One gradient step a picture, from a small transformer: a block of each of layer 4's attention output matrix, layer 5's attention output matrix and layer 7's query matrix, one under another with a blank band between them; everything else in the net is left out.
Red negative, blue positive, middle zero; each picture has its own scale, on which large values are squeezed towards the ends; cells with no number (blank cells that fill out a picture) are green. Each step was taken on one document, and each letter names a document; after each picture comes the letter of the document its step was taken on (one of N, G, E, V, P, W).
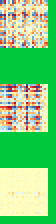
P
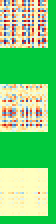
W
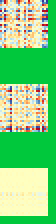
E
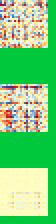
P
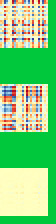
W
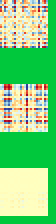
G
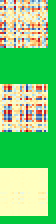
G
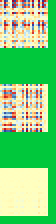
W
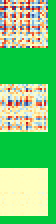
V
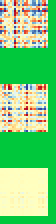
G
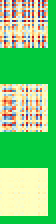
W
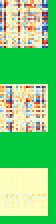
E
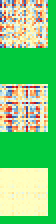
P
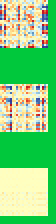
E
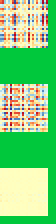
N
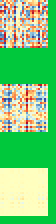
G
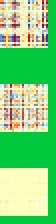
N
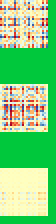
N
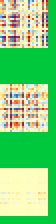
N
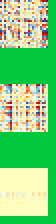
E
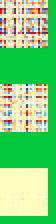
G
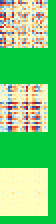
P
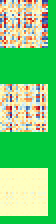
E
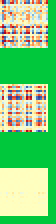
V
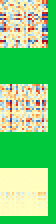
E
